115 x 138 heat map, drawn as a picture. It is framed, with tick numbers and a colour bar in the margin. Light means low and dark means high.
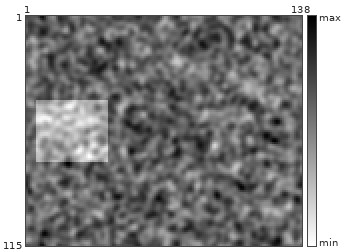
Slope: none. Stripes: none. Odd patch: lower, in the middle left. Grain: blotchy. Ninth with the lowest average: middle left.
